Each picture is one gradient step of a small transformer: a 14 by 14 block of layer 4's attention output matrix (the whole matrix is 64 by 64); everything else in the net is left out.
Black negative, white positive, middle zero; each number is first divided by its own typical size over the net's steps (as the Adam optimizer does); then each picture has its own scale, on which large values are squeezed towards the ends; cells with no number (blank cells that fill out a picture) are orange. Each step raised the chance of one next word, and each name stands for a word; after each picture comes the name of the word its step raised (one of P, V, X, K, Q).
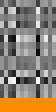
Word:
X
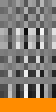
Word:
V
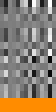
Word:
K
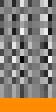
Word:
K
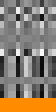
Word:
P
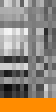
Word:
V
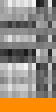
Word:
P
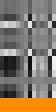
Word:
P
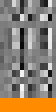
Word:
V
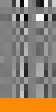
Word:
K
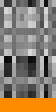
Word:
P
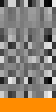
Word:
K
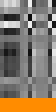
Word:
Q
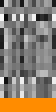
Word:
X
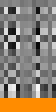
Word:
V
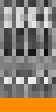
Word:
X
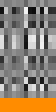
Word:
X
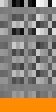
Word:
K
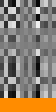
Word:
P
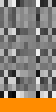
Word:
K
